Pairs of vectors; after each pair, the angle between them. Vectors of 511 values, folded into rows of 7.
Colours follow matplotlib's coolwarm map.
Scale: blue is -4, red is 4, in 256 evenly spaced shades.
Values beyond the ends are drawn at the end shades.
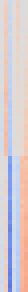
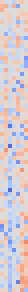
partly aligned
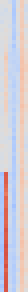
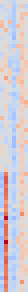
nearly parallel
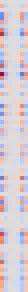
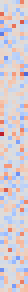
partly opposed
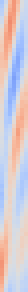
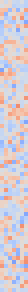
orthogonal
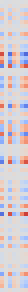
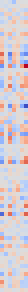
nearly parallel
